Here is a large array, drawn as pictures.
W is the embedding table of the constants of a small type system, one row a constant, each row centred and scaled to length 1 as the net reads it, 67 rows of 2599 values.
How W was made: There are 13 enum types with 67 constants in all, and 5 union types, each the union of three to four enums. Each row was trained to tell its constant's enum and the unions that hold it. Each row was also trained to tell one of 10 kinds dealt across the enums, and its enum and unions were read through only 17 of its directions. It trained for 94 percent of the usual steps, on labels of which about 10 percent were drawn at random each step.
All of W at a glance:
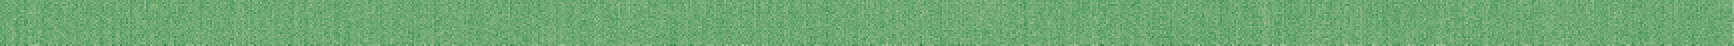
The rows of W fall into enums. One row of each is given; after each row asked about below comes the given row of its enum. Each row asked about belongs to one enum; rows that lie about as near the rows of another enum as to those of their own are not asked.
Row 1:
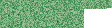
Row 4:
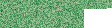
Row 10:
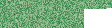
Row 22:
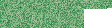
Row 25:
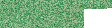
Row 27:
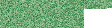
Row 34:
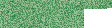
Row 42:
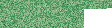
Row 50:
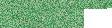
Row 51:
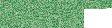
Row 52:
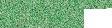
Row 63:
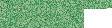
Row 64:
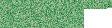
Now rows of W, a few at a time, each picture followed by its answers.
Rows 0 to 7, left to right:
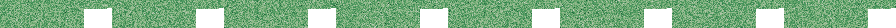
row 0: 22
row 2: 34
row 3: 42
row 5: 4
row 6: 1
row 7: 27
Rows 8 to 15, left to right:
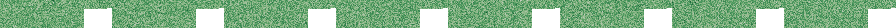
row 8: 50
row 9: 4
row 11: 1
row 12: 1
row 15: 10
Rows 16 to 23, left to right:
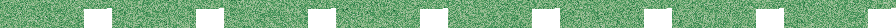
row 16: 64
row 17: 63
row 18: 63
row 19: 10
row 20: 1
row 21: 10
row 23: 25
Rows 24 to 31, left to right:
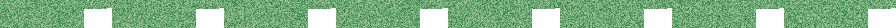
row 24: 4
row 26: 27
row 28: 42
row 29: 50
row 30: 63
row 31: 10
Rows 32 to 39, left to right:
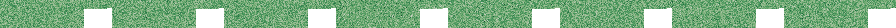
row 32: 64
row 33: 34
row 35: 10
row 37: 64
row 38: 1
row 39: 10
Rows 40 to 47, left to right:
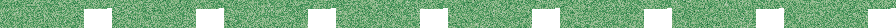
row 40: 64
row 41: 50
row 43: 50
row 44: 25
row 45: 22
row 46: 63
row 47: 64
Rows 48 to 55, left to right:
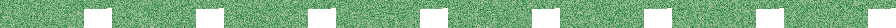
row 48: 22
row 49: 52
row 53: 4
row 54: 50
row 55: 42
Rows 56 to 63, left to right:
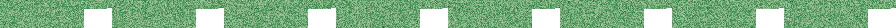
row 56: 42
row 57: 34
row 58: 50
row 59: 1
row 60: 64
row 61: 34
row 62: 4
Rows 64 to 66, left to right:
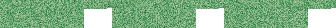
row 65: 34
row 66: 42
